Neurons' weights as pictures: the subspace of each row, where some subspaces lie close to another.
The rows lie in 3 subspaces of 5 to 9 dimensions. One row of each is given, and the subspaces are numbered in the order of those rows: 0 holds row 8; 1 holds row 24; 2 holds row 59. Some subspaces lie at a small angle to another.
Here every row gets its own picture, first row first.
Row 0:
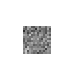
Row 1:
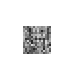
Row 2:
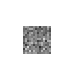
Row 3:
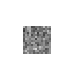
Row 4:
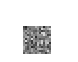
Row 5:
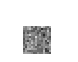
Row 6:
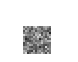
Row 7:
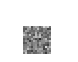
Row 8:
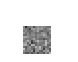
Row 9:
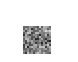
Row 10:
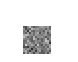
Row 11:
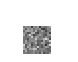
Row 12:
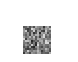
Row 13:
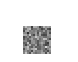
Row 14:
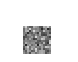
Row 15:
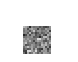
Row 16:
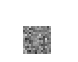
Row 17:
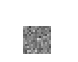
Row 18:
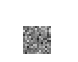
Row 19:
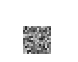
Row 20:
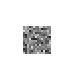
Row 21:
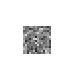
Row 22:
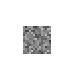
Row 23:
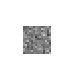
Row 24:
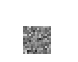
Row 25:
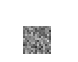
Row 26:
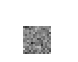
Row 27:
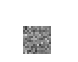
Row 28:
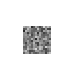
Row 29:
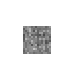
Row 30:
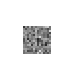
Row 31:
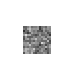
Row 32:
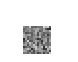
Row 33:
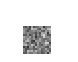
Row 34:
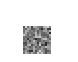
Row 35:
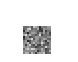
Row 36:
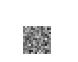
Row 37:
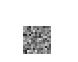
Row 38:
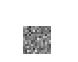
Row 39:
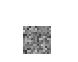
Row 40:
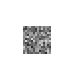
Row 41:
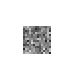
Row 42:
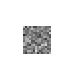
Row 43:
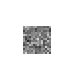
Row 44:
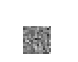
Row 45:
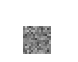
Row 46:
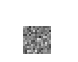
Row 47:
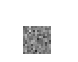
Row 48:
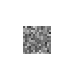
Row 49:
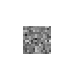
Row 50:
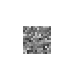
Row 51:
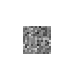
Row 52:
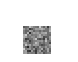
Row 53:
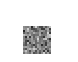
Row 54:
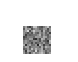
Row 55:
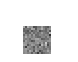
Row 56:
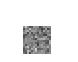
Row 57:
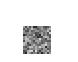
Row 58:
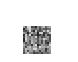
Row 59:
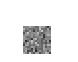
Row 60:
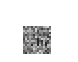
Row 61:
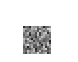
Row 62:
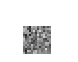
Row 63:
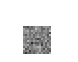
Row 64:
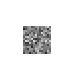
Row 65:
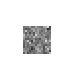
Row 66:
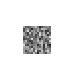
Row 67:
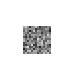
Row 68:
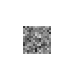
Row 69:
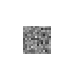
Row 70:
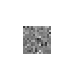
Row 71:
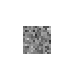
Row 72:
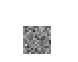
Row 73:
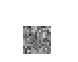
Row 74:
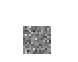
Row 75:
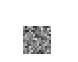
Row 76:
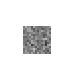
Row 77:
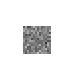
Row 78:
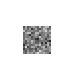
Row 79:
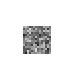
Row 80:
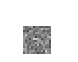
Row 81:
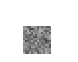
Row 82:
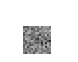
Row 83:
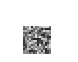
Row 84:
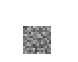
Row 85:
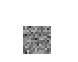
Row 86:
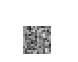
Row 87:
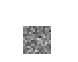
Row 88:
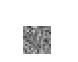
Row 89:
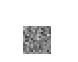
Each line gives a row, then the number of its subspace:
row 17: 1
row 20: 2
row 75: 1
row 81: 2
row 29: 1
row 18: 0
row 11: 0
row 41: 0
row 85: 1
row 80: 2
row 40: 2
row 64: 2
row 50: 1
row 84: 2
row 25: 2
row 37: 1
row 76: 0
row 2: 0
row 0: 0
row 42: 0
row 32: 2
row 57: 1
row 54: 2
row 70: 0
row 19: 2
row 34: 0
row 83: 2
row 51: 0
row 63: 0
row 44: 1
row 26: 0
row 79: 0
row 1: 0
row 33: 2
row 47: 2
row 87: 2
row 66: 2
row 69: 2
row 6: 1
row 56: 1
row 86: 2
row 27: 2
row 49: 2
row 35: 2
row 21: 2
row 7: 1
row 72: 2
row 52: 0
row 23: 2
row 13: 1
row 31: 2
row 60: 0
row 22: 1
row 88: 2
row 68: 0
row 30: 0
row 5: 2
